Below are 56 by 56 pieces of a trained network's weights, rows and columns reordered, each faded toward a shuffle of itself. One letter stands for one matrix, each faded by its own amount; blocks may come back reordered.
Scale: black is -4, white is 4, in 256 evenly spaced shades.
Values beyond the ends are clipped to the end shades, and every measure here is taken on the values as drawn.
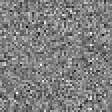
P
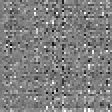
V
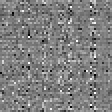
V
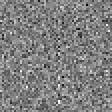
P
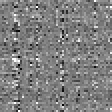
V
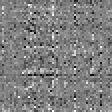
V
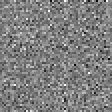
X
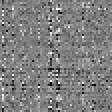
V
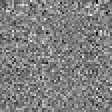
X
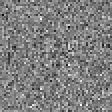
P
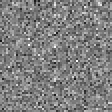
P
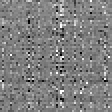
V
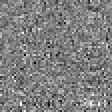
X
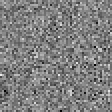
X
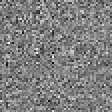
X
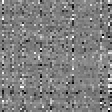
V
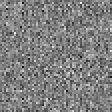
X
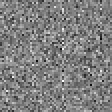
P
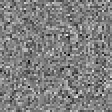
X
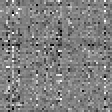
V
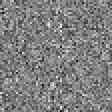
P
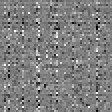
V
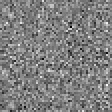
P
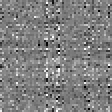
V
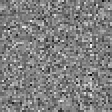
P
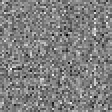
P
